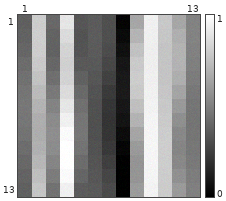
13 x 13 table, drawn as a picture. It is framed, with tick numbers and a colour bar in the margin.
Slope: none. Ninth with the lowest average: bottom middle. Stripes: upright, repeating 2 times. Grain: streaks running down.
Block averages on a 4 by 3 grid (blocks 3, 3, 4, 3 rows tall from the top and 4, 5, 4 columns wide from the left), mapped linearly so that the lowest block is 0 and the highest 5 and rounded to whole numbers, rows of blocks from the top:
405 | 415 | 405 | 405
